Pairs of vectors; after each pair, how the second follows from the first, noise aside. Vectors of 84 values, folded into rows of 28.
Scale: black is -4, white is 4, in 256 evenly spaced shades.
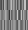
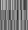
sign-scrambled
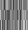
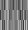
sign-scrambled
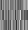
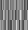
sign-scrambled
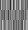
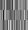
shuffled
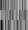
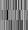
shuffled
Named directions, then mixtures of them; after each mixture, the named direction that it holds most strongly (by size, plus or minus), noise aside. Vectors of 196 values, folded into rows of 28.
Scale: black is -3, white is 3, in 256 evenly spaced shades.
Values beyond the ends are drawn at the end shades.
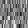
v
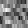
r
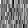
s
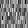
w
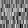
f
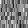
s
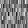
w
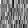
s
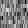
w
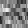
r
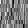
s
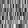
v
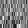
v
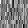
s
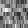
r
